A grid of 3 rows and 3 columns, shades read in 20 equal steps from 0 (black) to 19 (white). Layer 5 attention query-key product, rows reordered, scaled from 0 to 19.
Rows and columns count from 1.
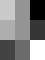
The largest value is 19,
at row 3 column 3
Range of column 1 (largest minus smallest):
10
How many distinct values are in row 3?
3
